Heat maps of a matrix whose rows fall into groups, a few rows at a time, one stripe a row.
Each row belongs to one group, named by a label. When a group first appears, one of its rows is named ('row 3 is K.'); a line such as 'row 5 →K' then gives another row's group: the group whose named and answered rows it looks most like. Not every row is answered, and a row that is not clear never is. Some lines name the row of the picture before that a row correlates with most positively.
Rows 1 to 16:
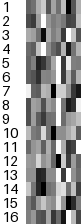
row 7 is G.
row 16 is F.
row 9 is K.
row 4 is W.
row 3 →F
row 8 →K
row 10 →G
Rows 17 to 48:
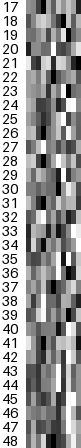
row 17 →F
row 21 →G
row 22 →G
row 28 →F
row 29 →W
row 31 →F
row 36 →K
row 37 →G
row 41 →F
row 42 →F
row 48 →G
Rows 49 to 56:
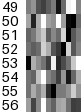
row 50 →K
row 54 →W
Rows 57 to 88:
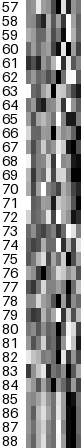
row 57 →W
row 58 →F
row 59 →F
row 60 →W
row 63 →G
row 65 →K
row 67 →K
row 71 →G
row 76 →F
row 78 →W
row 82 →W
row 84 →G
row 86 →K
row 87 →K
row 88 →K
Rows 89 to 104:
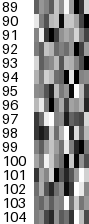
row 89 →K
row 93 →G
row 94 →W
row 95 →F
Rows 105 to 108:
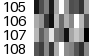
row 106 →F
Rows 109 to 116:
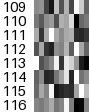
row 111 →K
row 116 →K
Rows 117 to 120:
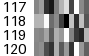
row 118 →W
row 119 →K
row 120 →F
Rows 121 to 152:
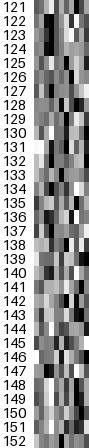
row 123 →F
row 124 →F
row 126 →F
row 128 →K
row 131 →W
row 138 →W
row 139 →G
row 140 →F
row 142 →W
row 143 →K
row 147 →F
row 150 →K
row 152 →G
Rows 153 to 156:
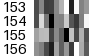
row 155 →W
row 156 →F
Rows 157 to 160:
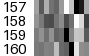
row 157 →K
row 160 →F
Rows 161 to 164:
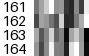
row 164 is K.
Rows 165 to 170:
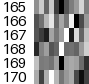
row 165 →G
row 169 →G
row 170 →K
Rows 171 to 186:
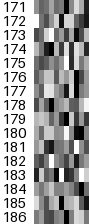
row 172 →G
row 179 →W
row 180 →K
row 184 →K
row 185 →G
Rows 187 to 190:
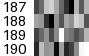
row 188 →F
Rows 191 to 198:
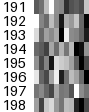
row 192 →G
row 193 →G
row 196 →G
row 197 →F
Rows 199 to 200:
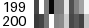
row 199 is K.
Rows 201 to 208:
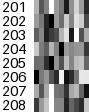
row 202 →F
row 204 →G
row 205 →F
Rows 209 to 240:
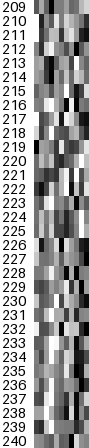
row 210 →G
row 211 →G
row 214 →F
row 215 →K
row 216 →W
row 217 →G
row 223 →W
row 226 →G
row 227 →G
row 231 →W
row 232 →G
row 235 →K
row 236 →K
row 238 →W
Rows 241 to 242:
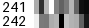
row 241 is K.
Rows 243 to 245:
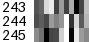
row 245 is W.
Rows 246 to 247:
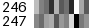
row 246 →F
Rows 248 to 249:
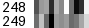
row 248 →K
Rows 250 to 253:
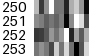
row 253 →K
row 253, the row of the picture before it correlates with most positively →248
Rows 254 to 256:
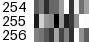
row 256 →F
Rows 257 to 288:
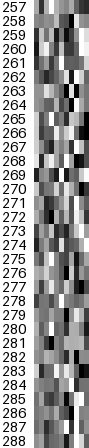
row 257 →K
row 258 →F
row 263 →W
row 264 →F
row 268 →K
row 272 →F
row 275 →W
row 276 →W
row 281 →F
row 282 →W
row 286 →F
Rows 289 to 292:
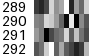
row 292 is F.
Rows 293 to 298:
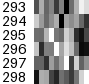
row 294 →G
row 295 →K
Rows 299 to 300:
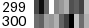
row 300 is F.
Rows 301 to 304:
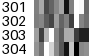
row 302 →F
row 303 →K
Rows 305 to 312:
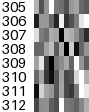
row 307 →G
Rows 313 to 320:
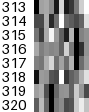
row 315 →W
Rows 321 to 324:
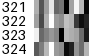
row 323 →G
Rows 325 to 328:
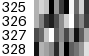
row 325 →W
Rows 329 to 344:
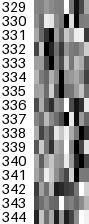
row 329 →K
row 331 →F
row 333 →F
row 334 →G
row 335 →G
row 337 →W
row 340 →K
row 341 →W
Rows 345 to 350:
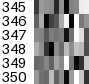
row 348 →F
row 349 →K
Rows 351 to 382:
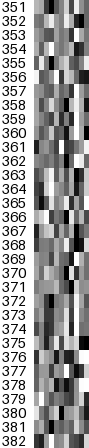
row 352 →K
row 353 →F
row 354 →K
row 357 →F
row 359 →F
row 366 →W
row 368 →K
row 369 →F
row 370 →W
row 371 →F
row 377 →K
